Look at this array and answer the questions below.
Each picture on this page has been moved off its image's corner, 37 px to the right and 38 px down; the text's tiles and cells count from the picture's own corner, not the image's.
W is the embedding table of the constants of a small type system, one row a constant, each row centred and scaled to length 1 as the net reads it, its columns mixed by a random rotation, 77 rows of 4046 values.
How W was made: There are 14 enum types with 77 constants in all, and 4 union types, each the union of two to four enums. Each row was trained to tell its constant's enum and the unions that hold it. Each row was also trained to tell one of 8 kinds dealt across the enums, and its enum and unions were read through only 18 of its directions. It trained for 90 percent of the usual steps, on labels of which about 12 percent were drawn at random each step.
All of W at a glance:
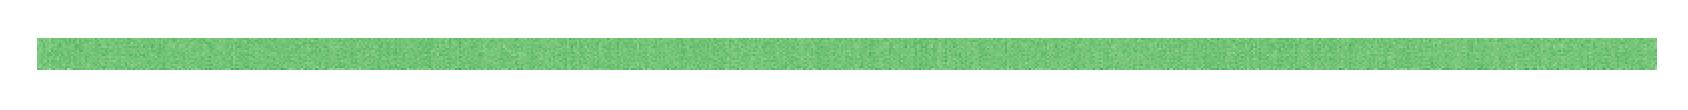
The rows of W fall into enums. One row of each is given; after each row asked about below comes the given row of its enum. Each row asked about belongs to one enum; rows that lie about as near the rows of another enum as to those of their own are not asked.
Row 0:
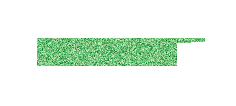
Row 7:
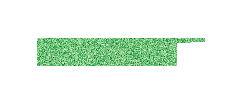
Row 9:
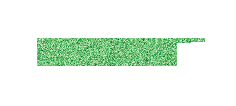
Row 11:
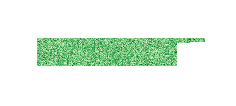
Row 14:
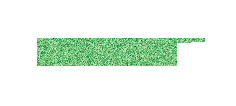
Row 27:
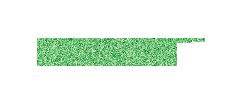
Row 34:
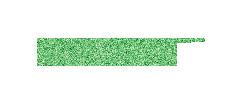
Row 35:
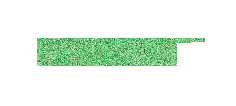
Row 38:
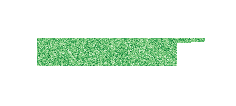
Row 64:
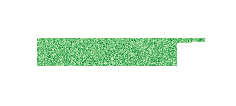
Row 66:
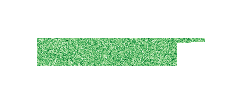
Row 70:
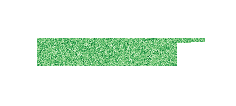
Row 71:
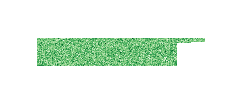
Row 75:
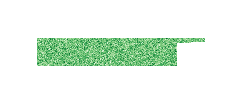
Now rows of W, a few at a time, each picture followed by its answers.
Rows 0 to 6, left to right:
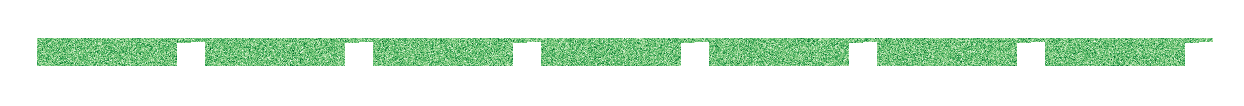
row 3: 27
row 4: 14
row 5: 66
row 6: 9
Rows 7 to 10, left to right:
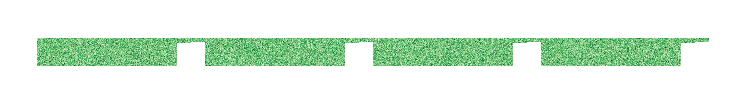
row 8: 14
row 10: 38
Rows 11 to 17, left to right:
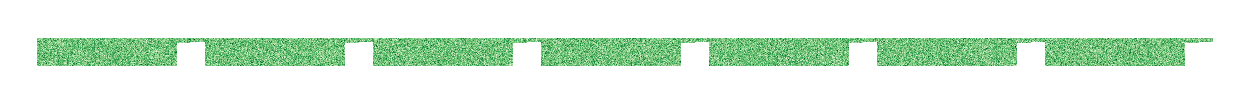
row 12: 70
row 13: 14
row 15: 27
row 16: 35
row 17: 0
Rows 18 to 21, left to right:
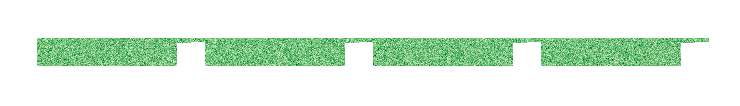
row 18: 35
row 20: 0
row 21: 0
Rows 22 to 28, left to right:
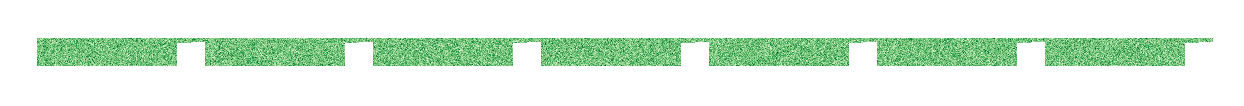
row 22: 14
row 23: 64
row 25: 75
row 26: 64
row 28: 0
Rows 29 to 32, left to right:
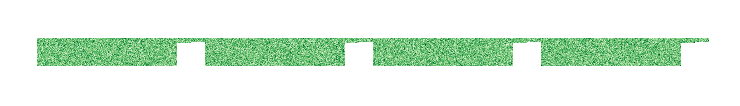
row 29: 35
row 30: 11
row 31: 27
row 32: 9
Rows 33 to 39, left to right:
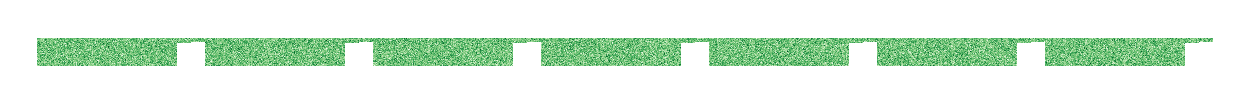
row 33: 34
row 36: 70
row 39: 64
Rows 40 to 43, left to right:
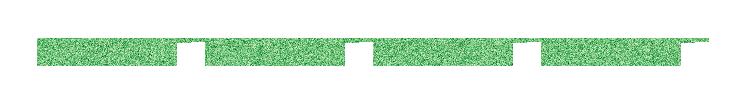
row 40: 70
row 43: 75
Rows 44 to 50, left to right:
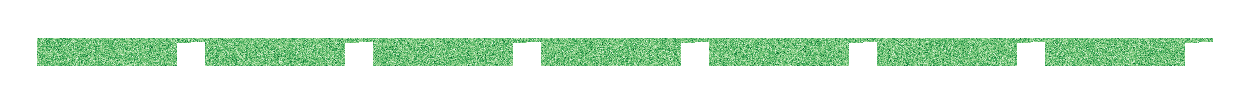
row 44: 7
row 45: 38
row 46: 7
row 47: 38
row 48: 64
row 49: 27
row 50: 64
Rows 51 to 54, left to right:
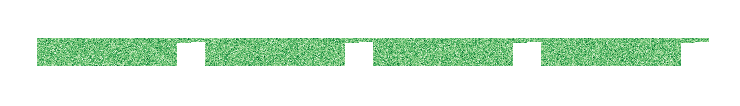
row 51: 66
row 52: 35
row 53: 9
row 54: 66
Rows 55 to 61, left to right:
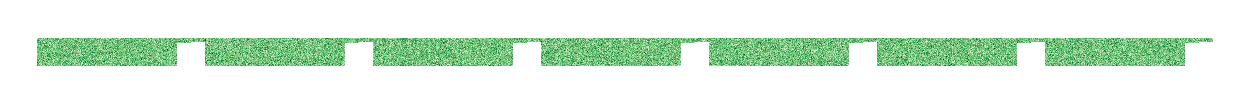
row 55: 0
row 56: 38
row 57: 27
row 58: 14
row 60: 9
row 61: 34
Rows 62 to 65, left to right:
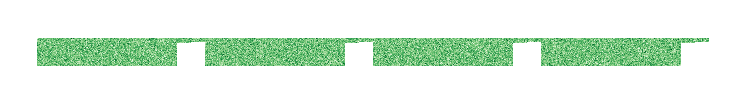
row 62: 70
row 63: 66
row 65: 11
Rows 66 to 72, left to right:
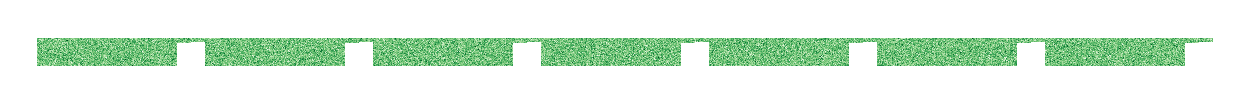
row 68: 71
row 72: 7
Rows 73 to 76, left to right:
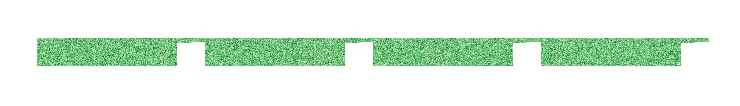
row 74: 70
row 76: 75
